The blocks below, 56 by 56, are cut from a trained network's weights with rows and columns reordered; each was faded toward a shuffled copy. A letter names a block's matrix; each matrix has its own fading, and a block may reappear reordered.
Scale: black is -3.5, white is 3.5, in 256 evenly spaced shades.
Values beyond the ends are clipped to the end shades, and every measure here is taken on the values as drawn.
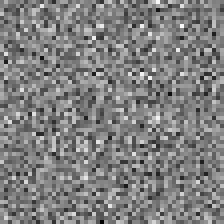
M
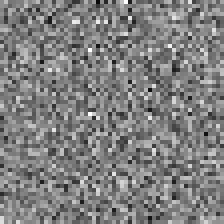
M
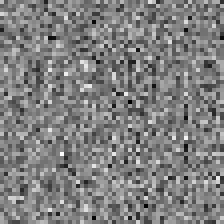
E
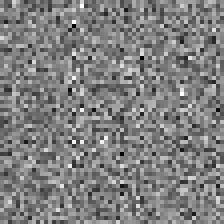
E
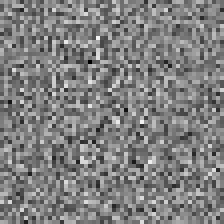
M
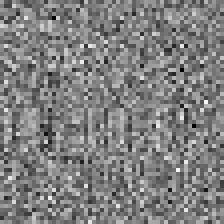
E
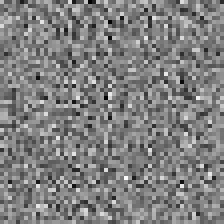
M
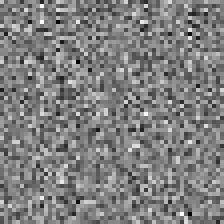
M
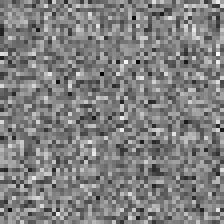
M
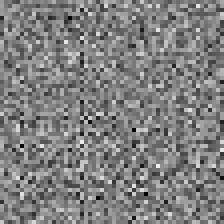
M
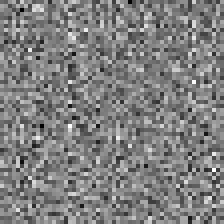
E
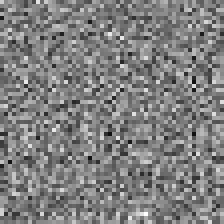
M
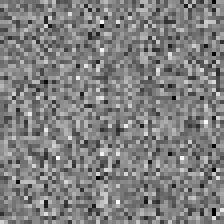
E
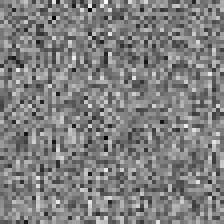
E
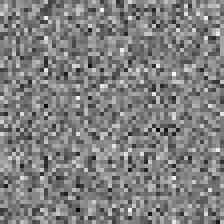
M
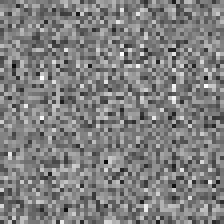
M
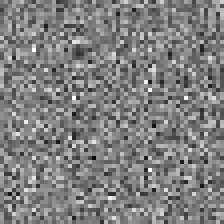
M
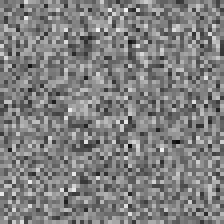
M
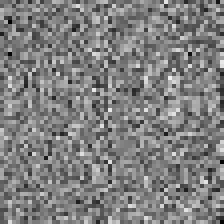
E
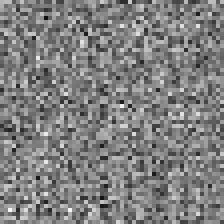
M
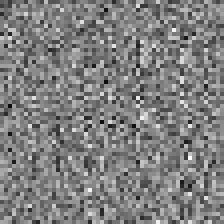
E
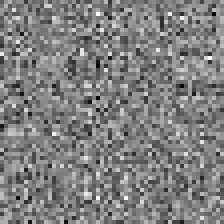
M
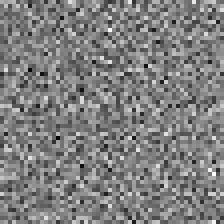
M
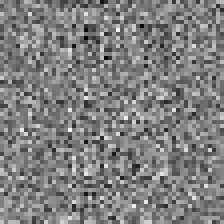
E
